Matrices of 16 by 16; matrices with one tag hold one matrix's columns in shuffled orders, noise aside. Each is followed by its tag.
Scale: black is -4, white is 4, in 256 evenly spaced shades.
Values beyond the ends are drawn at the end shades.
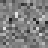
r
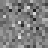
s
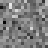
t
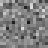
t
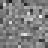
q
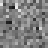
t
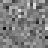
t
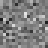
r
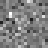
r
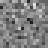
t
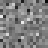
q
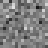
t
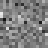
r
